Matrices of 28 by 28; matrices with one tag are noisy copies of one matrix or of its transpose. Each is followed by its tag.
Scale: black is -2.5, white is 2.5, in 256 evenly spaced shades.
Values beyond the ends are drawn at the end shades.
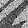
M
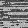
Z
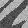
M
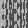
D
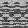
D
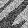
M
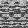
D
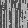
Z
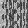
D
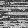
Z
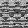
D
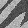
M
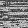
Z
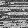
Z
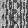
D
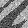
M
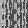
D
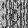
D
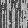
Z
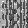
D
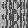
D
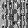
D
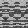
D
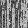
Z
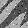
M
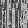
Z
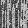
Z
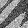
M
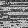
Z
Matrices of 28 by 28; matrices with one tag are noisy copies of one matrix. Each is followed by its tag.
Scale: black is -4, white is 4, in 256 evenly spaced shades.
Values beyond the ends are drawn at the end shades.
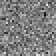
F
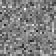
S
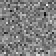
F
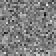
F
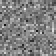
S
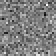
F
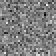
F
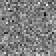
F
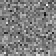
F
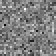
S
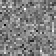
S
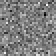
F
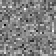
S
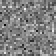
S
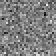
F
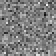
F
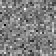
S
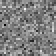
S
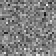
F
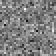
S
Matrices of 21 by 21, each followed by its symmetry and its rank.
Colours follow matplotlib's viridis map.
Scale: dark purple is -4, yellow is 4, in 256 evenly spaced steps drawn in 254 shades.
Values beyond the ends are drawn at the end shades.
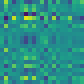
neither, rank two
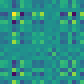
symmetric, rank two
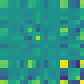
symmetric, rank two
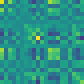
symmetric, rank three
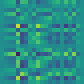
neither, rank two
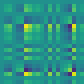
symmetric, rank one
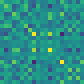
symmetric, rank three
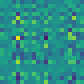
neither, rank three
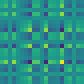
symmetric, rank one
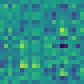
neither, rank three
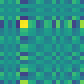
symmetric, rank one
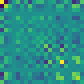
symmetric, rank three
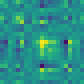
symmetric, rank two
